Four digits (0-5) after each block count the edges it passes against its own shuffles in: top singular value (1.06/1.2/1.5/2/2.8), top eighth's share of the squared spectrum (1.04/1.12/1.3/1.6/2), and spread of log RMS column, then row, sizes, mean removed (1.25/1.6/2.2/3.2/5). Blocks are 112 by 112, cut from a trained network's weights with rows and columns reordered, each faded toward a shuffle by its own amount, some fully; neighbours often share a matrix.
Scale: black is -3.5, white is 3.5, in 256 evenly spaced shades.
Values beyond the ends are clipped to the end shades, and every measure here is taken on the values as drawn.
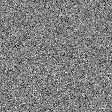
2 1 0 0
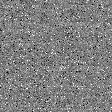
1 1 0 0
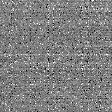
3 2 2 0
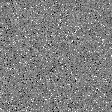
0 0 0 0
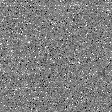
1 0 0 0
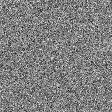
0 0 0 0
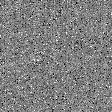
1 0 0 0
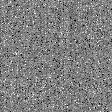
1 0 0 0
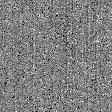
2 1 0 1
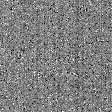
2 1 0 0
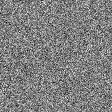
0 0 0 0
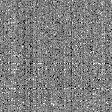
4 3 1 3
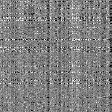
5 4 2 4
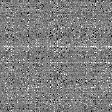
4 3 3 1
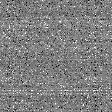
3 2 2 0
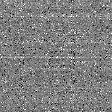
3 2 2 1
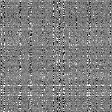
4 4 4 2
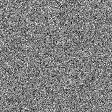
1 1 0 0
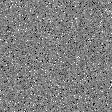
0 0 0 0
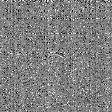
3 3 1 3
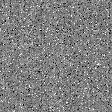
2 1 0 1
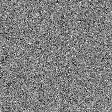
1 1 0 0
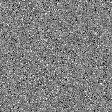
1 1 0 0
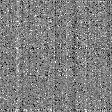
3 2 1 2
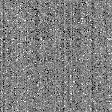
3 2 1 2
